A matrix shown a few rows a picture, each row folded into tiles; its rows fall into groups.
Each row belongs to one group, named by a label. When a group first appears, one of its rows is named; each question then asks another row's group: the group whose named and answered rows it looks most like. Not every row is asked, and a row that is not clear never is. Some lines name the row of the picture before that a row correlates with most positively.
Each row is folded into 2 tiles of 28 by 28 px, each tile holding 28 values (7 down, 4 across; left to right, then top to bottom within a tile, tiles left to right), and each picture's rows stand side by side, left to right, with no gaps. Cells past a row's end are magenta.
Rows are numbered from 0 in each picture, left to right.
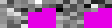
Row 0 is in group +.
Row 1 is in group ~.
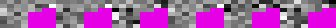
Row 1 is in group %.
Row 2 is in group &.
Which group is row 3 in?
%
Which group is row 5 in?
&
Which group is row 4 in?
~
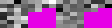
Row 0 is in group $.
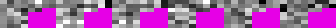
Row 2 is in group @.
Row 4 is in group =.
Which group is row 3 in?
$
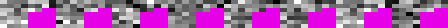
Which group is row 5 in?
&
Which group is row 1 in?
@
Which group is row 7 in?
=
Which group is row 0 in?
@
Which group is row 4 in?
&
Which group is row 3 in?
~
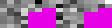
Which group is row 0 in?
=
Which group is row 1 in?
$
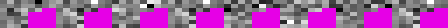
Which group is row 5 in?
@
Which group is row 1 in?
+
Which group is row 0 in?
=
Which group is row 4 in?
~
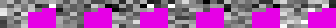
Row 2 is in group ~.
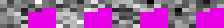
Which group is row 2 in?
&
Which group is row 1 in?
@
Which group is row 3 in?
=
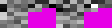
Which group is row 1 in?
~
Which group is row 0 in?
~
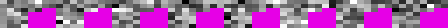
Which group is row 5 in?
@
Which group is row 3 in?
$
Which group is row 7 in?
~
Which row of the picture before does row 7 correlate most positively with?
1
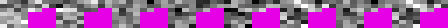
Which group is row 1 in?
$
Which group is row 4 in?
=
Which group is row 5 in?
&
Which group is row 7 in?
&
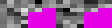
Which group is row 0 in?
=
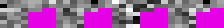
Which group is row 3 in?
=
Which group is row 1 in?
=
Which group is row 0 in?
$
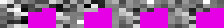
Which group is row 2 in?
+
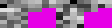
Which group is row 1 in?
$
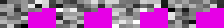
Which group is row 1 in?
$
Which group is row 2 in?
@
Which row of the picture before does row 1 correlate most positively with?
0
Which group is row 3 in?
&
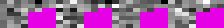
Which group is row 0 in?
=
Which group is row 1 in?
&
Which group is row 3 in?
+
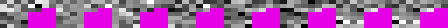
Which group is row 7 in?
@
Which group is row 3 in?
~
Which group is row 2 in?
+
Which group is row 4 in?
=
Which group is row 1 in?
%
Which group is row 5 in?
=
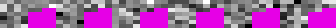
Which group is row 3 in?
$
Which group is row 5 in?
$
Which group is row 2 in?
+
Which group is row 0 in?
%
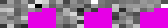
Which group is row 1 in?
+
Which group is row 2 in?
%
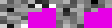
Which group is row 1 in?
=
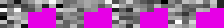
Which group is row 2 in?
&
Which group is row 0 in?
$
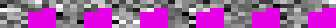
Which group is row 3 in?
=
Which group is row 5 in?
$
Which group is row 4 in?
~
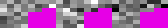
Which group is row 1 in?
+
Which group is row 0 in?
%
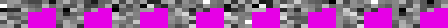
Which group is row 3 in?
+
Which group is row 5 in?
&
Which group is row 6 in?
+
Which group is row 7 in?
=
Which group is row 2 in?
~
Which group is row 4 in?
~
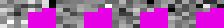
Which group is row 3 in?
~
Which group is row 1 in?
%
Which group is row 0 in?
@
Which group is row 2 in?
=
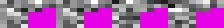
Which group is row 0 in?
+
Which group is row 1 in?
+
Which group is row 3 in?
$
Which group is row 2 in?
&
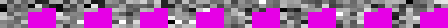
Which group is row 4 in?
+
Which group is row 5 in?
&
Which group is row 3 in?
@
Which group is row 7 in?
$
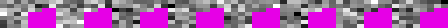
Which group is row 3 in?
$
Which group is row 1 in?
@
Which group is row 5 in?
=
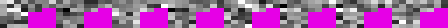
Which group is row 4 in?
&
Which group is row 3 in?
&
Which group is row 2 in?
%
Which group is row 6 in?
$
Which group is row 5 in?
$
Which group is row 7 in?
@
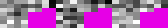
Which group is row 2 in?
@
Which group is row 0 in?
@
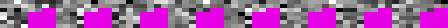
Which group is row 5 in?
$
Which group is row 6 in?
&
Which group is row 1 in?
=
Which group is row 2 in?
$
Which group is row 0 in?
&
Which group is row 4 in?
=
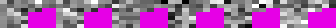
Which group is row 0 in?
+
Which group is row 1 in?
+
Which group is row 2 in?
&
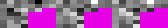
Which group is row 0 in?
=
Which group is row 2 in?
+
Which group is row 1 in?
+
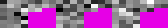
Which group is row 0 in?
=
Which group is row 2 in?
+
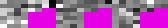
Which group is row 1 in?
&
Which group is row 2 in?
+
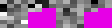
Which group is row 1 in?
=
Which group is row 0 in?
~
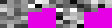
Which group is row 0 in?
%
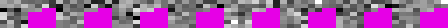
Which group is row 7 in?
$
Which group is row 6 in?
~
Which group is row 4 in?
@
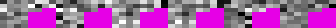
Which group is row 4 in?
=
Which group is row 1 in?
$
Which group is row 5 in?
~
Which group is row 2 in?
@
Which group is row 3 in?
@
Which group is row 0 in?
%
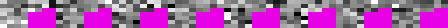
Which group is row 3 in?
$
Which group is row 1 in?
$
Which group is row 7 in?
&
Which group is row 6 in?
+
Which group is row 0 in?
@
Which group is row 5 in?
=
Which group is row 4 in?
&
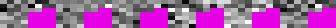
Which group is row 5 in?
~
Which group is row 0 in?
~
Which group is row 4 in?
@
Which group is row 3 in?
$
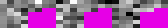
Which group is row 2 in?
=
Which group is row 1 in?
&
